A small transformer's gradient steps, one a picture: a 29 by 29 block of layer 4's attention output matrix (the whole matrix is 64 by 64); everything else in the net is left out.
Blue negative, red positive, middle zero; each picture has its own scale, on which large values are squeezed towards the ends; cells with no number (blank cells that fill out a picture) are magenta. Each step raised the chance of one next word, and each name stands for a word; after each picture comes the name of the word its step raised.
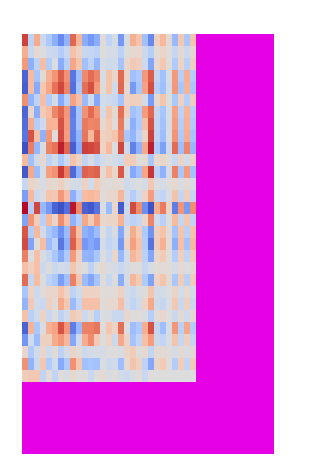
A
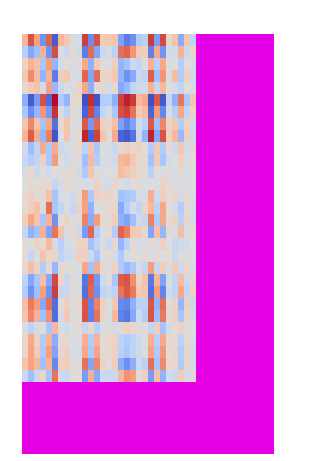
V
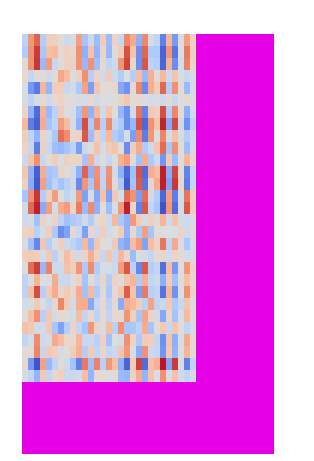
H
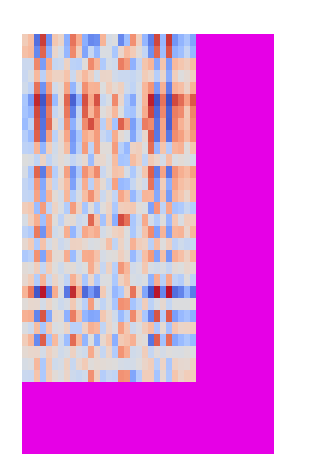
H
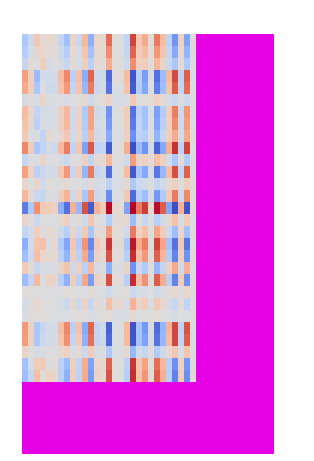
A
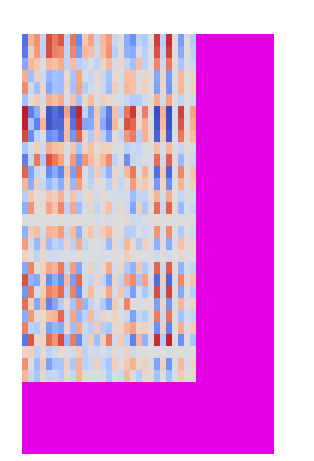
H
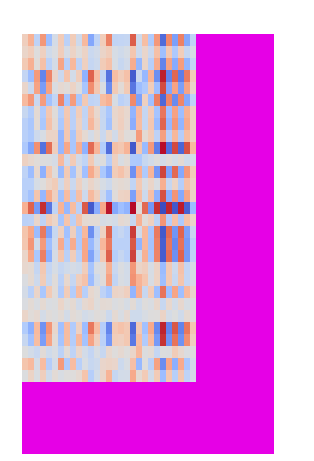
A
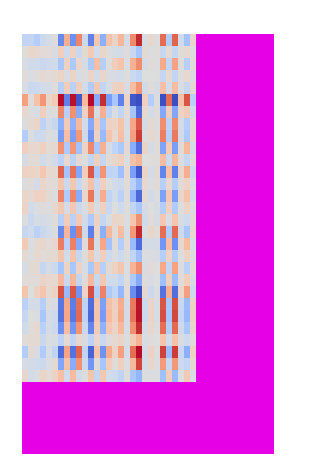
V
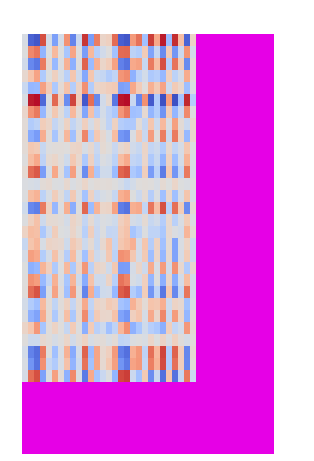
V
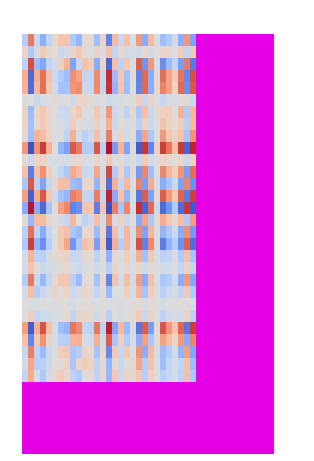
A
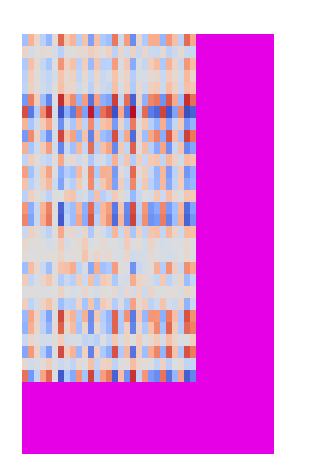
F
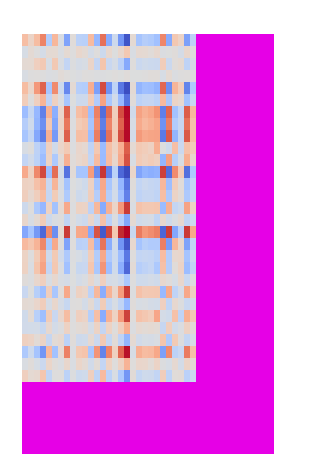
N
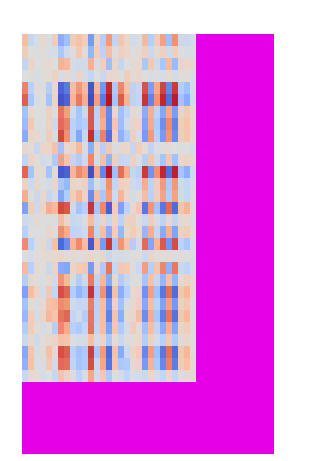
N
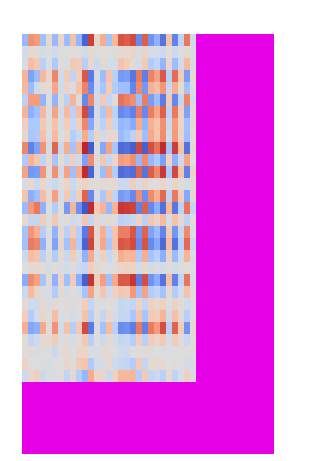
A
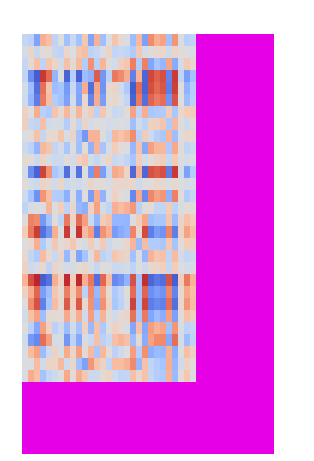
N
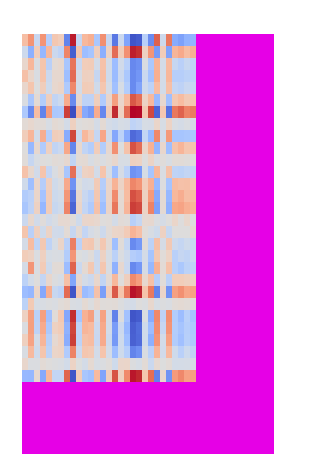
F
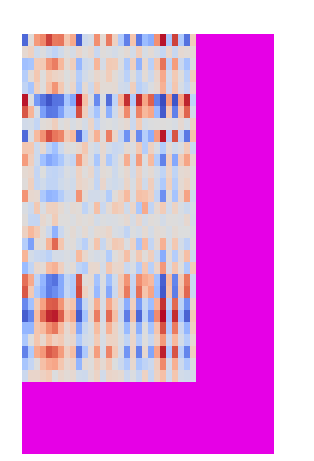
V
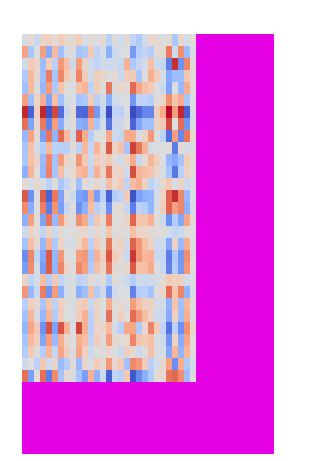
F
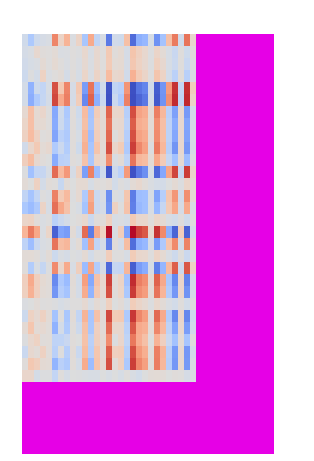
N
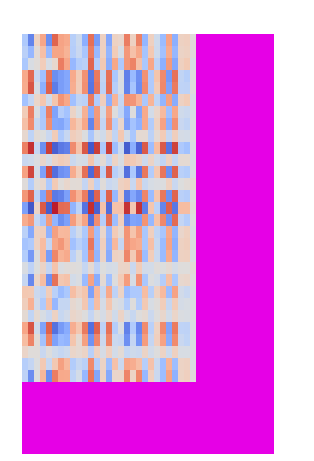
A
